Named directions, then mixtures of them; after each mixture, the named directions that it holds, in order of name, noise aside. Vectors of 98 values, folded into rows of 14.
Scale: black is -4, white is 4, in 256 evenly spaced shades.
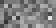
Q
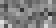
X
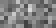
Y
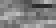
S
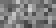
Y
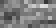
Q, S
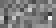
Q, X, Y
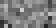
X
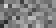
Q, X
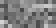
S, X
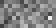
Q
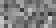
X, Y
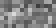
S, X, Y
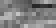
S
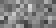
Y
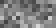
Q, S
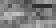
S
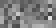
Q, S, X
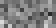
X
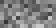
Q, S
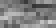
S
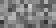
X, Y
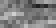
S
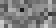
X
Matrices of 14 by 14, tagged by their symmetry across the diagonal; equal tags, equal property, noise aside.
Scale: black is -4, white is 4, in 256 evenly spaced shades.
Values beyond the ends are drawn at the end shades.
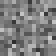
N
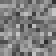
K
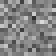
K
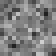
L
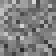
K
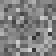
L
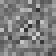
L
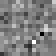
N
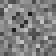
L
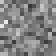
K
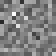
L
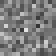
K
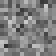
N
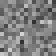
N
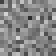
L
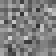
N
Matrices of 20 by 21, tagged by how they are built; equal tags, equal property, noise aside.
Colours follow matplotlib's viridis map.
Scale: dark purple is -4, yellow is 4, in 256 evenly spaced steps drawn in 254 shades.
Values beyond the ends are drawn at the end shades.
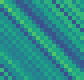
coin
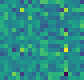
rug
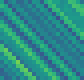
coin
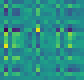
rug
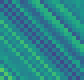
coin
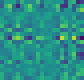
rug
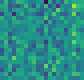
rug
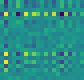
rug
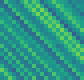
coin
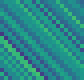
coin
